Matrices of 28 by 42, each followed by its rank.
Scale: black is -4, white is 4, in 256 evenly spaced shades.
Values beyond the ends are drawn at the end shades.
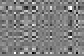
two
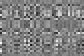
three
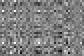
three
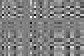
two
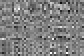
five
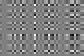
one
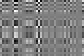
one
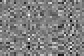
five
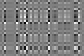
one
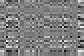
two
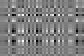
one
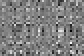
three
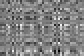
three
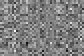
five
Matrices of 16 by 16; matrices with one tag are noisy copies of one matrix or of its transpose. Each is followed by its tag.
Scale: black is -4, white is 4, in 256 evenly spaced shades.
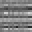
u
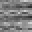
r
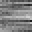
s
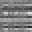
u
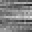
s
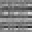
u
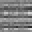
u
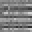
u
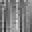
s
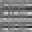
u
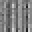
u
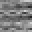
r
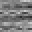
r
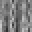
r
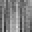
s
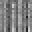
u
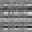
u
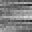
s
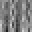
r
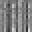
u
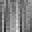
s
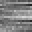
s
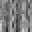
r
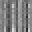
u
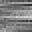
s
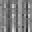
u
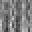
r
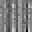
u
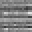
u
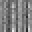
u
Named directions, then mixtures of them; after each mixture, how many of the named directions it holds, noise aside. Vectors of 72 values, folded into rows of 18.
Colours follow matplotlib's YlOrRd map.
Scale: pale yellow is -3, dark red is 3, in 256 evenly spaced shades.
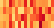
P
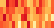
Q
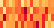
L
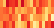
two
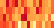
one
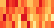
one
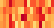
two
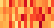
one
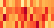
one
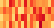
one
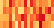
one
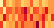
one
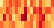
three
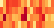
three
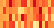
three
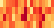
three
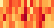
three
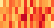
two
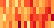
two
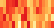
one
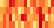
two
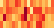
three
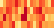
three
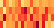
one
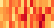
two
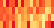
three
